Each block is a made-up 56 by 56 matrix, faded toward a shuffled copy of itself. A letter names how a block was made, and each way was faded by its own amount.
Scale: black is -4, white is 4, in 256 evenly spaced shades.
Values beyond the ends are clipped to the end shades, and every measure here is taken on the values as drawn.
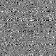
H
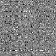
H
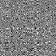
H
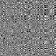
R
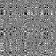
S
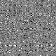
H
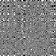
S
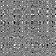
S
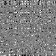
H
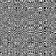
R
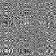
R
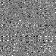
H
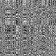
R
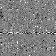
H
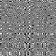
S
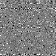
H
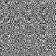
R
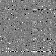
H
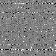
H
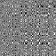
S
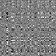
S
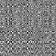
R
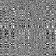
S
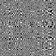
S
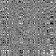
S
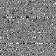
H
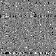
H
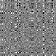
S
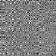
S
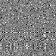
H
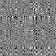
R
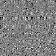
H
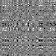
S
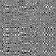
S
